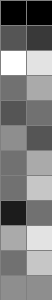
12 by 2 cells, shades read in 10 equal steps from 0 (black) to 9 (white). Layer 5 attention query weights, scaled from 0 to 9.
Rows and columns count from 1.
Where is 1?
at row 9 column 1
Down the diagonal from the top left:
0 2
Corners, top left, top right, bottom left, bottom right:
0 0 5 5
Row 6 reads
5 3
